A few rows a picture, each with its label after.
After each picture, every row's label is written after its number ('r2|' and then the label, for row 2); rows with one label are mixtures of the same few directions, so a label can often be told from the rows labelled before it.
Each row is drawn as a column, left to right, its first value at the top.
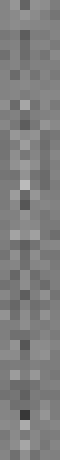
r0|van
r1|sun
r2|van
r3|sun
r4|van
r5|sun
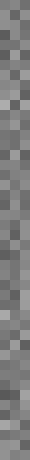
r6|van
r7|sun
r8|sun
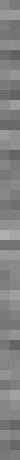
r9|sun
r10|sun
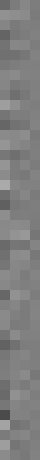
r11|van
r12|sun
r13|sun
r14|sun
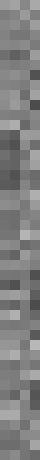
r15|van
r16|van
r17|sun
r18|sun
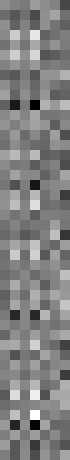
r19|sun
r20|van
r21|sun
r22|van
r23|van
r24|sun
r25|sun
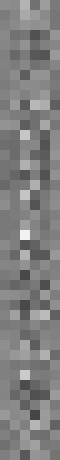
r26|van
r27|van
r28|sun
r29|van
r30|van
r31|van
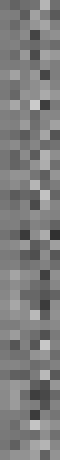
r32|sun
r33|sun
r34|sun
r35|van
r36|sun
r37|sun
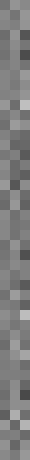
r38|van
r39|van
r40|van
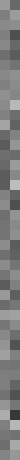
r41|van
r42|van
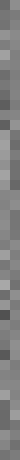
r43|van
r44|van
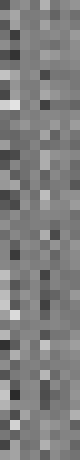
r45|sun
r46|van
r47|van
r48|sun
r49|sun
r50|sun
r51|sun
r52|van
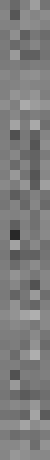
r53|van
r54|sun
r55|van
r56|van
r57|van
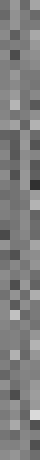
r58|sun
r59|van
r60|van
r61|van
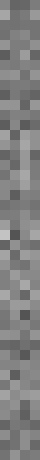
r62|sun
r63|sun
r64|van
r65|sun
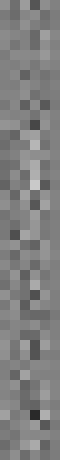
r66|van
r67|sun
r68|sun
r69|van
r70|van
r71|van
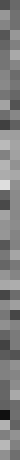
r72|van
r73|van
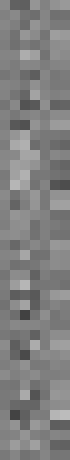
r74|sun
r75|van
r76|van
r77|sun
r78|van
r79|van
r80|van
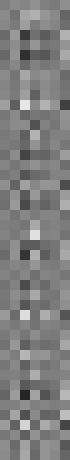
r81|van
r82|van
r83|van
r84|sun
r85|van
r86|van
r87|van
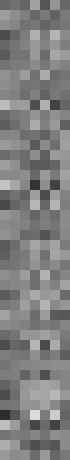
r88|van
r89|van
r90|sun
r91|van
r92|sun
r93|van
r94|van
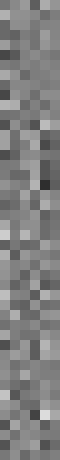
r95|sun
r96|van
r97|sun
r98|van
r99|van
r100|van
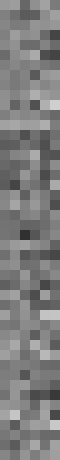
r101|van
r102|van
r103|sun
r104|sun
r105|van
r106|van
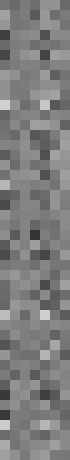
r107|van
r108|sun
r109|van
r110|sun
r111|van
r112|sun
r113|van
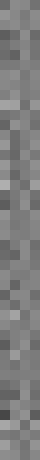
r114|van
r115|van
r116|van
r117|van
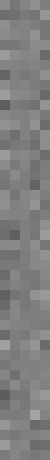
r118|sun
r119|sun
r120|sun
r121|van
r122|sun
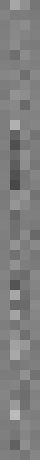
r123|sun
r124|van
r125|sun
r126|sun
